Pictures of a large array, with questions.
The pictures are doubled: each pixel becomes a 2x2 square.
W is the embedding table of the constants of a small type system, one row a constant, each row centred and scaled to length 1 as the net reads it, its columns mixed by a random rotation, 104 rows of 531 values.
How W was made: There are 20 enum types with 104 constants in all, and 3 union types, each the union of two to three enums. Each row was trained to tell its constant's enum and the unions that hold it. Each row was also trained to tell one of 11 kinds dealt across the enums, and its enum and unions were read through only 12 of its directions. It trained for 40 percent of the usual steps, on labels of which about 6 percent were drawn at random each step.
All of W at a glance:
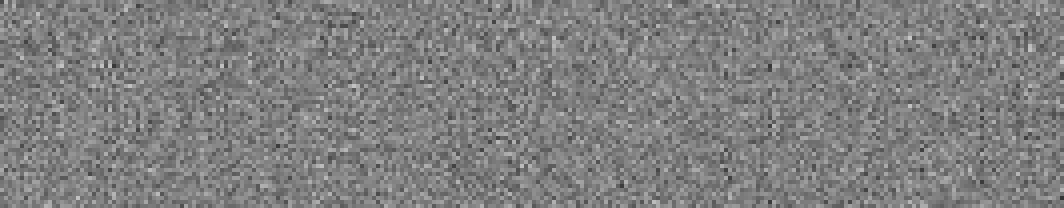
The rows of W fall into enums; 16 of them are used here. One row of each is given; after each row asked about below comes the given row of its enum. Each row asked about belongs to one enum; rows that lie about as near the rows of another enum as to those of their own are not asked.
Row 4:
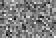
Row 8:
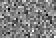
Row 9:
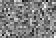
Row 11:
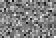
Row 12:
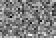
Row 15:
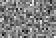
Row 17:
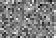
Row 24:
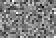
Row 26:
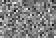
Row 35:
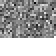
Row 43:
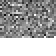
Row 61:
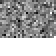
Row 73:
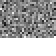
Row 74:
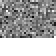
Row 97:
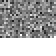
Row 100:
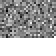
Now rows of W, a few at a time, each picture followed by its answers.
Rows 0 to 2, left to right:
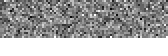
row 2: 43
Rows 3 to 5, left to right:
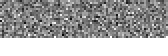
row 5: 43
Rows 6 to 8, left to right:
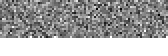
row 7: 26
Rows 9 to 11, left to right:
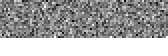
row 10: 11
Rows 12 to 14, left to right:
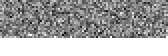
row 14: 74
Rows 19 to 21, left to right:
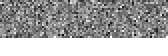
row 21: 24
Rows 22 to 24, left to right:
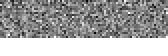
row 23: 24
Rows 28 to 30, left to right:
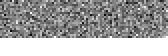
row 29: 11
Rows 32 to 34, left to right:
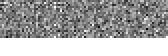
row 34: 11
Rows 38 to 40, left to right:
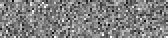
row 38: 97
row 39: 17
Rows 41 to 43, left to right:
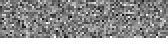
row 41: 4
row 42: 24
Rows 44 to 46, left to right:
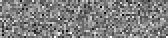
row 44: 15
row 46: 43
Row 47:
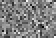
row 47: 100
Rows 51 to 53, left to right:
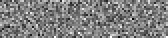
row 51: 4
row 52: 17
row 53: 35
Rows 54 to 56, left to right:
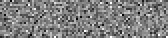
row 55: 97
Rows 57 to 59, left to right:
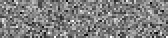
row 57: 15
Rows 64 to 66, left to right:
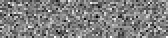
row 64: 43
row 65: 24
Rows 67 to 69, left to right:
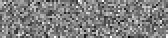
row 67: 97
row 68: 8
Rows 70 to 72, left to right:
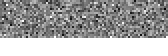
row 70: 9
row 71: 4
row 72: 35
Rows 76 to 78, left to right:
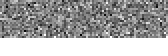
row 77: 12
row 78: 17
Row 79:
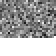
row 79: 35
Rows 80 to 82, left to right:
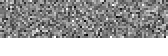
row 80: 26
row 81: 4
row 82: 15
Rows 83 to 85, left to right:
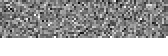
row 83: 74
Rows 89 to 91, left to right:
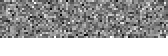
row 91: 17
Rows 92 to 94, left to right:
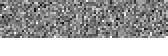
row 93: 26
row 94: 73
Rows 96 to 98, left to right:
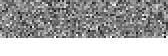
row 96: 35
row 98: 97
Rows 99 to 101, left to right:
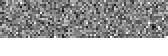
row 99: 26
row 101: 100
